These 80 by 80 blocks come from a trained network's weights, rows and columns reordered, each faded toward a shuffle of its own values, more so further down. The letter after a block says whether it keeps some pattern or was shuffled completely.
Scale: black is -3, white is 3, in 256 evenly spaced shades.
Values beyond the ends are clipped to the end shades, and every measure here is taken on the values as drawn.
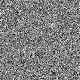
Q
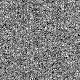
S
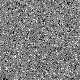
Q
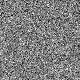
Q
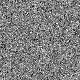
Q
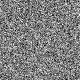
Q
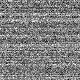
S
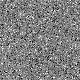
Q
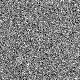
Q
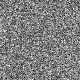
Q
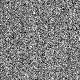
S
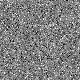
Q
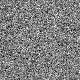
Q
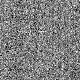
S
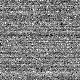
S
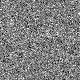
Q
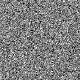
S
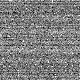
S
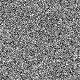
Q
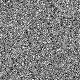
Q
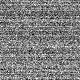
S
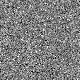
Q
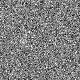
Q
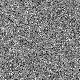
Q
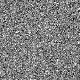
S
